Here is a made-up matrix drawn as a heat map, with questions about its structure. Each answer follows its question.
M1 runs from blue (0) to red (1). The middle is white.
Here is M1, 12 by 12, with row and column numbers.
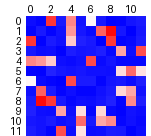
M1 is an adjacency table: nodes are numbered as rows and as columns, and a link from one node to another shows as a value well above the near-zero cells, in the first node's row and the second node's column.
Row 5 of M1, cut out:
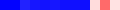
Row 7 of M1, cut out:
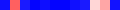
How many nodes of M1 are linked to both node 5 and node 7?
2
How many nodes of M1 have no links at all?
0
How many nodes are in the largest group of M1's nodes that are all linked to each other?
3
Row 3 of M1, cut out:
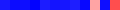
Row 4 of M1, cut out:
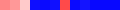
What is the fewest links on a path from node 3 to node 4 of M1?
4
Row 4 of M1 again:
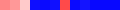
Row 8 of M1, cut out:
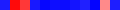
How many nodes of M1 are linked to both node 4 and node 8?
2
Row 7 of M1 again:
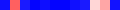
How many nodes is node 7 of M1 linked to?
3
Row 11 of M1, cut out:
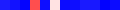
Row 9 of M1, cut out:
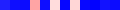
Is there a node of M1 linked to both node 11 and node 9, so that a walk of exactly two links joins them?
yes
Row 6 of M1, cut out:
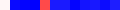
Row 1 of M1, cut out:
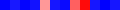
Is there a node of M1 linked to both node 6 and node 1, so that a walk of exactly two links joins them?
yes
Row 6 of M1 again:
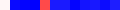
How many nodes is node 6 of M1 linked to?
2
